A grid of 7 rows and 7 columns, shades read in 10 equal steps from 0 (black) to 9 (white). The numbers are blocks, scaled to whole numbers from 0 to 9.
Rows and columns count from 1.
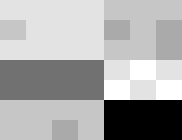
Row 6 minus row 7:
0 0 1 0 0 0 0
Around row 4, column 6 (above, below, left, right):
7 8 8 8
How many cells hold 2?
0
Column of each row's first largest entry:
1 2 1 6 5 1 1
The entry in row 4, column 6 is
9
